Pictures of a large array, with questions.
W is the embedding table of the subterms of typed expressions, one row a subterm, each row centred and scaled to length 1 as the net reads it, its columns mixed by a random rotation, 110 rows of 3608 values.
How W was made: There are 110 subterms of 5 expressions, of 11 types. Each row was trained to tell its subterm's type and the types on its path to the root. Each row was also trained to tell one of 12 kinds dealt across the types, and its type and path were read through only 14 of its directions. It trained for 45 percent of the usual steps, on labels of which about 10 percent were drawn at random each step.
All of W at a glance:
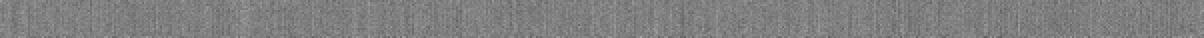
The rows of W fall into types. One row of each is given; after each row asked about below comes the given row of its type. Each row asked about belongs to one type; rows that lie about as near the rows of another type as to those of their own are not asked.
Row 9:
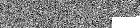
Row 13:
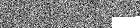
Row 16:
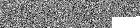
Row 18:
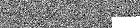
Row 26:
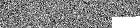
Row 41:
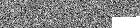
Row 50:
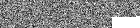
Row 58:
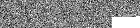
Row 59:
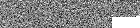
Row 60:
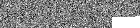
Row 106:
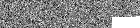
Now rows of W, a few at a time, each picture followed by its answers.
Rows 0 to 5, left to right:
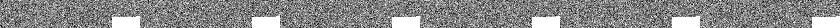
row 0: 26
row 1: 16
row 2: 13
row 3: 16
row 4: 16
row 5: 59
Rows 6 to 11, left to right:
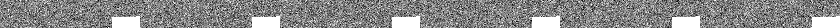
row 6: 18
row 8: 16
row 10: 60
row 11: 41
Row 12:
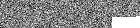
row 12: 9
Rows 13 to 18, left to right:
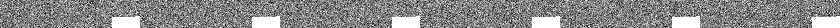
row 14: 60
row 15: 106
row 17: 18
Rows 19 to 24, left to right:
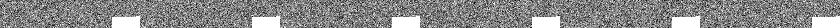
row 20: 59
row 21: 59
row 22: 106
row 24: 50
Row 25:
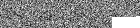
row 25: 13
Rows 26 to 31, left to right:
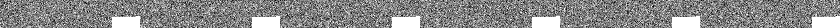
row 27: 59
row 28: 41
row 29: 16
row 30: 106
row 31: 26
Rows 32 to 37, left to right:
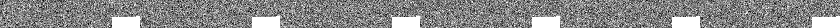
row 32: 50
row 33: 60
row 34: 59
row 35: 58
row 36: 16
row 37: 41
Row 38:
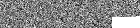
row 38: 106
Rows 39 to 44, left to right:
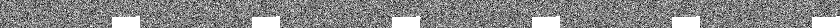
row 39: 58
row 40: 106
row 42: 60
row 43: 106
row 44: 13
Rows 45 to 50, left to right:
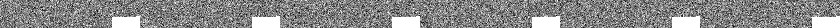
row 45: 60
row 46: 59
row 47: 18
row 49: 50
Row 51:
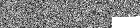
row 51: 58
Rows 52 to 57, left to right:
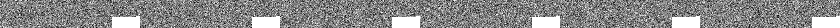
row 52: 59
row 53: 13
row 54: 60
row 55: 50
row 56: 106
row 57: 9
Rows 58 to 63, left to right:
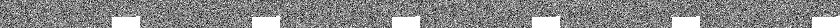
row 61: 60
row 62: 59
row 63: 58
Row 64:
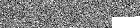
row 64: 13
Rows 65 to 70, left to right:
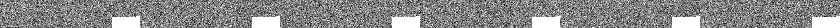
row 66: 59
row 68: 50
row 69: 59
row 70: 59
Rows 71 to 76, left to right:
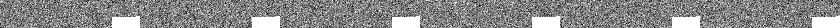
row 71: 9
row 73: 60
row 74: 18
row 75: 50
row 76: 16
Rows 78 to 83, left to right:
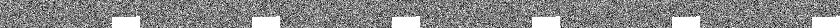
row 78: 106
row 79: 26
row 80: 26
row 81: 26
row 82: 18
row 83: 106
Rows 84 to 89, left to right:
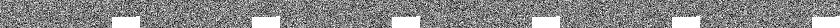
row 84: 18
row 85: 106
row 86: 16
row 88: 60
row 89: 60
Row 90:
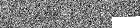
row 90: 18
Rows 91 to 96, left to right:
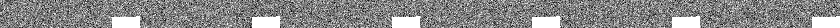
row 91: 50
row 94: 18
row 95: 60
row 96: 18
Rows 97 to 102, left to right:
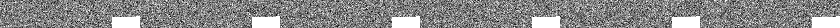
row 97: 106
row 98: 18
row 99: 41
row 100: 13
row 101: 18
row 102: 41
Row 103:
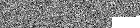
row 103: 50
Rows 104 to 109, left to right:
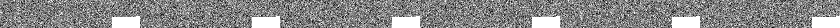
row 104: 13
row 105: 41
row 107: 58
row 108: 26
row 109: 9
